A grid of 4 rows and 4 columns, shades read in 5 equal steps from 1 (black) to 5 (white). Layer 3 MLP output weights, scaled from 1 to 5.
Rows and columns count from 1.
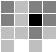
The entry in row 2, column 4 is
3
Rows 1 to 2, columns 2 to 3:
4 3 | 4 1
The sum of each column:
14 17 11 15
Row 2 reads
3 4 1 3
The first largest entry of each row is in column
2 2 1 2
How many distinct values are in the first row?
2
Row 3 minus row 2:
1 0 2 1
